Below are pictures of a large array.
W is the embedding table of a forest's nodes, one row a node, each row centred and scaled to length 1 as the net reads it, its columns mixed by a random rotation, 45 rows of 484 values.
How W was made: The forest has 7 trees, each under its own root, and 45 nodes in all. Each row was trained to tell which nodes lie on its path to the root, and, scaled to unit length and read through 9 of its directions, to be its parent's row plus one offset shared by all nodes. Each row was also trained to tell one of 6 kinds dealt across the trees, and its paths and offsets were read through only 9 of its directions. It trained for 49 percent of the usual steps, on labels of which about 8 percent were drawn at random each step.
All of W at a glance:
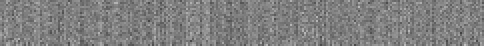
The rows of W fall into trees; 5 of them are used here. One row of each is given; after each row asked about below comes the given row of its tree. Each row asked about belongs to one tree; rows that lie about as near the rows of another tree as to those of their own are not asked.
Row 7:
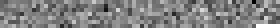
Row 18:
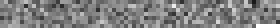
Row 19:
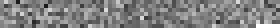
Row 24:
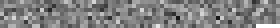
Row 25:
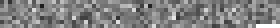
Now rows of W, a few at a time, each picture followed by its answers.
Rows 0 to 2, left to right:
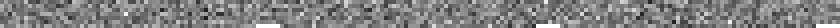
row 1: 24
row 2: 25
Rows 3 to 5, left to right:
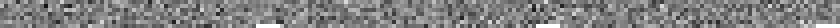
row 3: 18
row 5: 19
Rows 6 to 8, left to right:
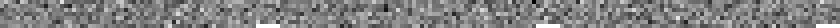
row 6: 18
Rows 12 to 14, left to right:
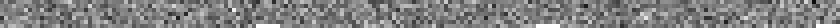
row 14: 19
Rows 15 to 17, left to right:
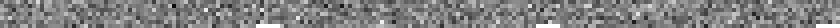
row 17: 25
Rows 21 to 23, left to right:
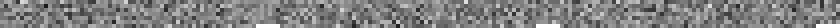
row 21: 18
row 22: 25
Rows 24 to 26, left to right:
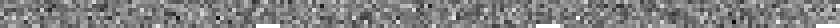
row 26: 18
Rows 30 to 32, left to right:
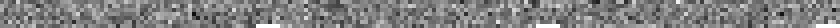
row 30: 25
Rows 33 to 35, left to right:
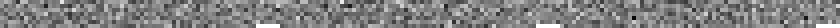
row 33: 18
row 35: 19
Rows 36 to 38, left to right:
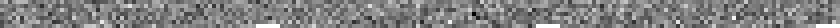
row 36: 18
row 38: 25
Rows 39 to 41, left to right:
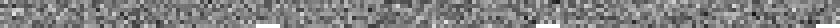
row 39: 19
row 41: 25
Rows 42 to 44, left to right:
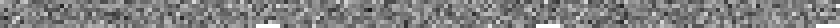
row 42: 18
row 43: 24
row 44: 18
